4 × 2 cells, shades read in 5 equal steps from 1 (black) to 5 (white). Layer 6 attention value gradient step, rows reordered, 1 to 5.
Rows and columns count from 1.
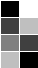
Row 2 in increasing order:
2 4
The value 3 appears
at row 3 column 1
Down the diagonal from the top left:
1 4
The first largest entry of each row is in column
2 2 1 1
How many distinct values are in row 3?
2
